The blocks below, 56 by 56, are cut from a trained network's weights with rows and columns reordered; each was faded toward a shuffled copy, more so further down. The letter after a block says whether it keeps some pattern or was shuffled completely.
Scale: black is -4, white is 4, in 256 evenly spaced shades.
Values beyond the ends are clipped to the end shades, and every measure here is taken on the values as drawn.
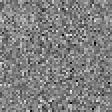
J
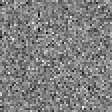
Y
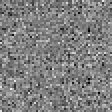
J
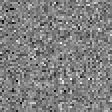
J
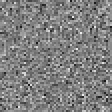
J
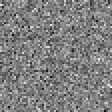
Y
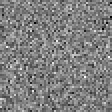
J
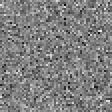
Y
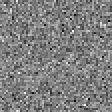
Y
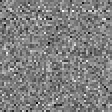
J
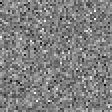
Y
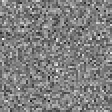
J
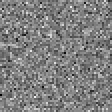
Y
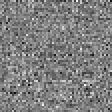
J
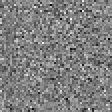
J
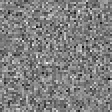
J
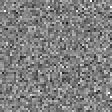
J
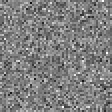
J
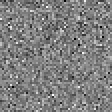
J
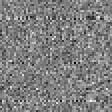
J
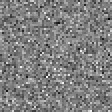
Y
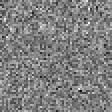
J
